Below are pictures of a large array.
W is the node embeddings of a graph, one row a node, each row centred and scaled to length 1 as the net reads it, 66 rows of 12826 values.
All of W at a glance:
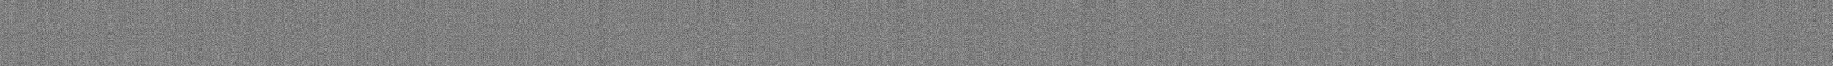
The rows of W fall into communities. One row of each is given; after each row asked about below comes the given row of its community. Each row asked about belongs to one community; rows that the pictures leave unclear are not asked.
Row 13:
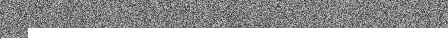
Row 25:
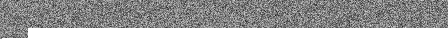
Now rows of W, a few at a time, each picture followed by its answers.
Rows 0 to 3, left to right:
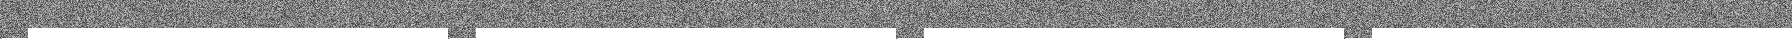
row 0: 13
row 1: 13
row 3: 13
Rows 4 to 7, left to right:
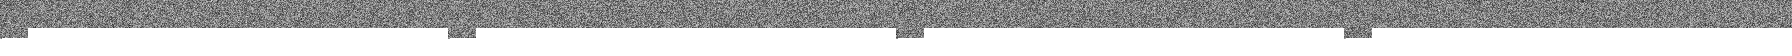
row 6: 13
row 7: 13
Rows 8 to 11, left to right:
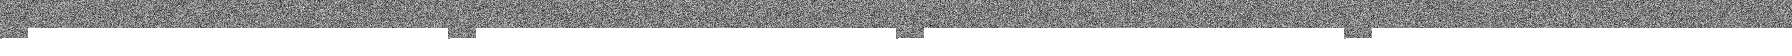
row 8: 25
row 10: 25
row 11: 25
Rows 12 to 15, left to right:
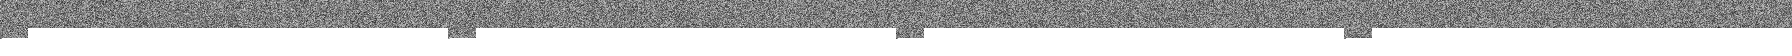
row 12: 13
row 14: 13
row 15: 25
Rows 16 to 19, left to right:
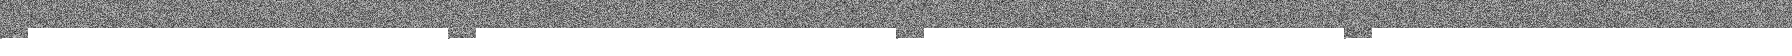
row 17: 25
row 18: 13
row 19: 13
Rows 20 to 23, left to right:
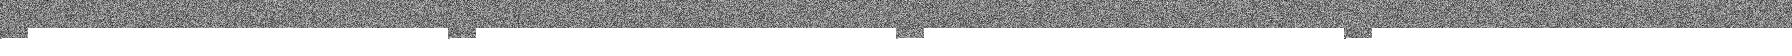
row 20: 13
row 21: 13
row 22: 13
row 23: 25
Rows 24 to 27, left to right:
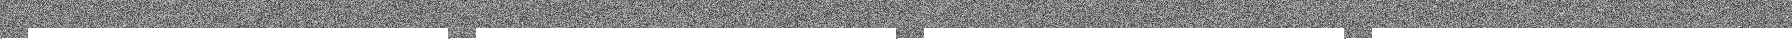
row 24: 25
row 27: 25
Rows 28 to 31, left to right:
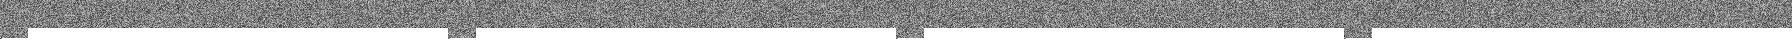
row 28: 25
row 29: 13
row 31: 13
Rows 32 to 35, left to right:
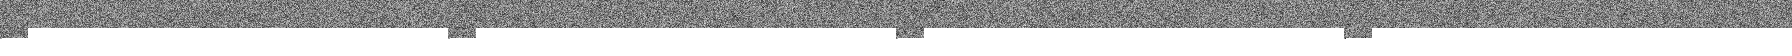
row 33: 13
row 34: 13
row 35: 25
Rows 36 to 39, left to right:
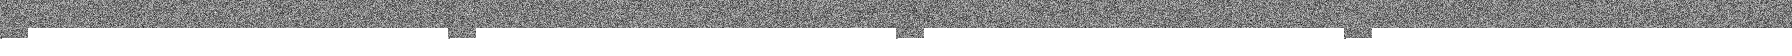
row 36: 25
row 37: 25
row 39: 25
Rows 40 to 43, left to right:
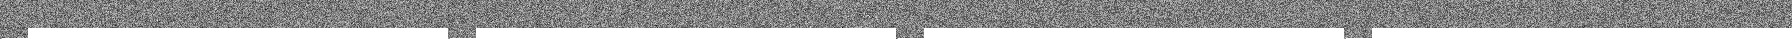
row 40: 13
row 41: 25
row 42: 13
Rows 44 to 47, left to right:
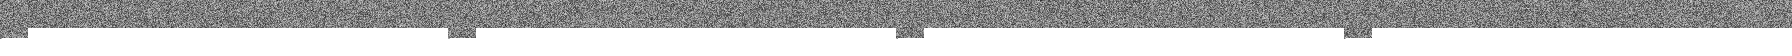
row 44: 13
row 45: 25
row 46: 13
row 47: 13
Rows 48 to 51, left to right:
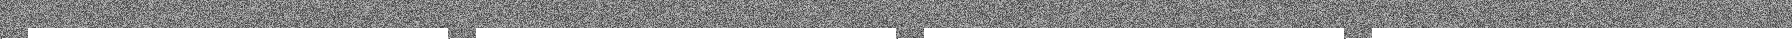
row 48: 25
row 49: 25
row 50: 25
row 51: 13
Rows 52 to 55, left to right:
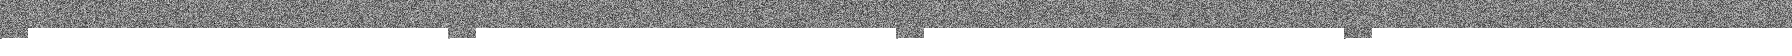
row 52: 13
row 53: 25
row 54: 25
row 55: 13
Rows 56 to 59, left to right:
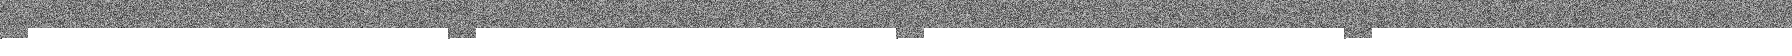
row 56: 25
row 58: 25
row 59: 13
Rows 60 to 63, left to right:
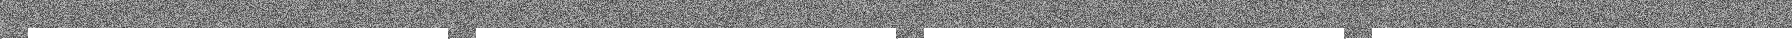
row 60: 25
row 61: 13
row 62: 13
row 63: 13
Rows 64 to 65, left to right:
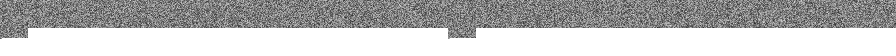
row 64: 13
